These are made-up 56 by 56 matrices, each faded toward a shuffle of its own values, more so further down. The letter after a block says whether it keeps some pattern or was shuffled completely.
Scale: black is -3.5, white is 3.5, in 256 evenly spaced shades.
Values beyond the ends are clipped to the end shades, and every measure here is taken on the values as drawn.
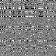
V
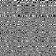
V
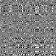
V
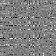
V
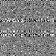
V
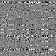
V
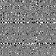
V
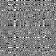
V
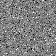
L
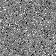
L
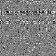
V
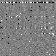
V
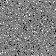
L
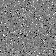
L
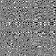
V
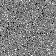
L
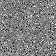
L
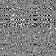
V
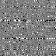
V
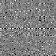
V
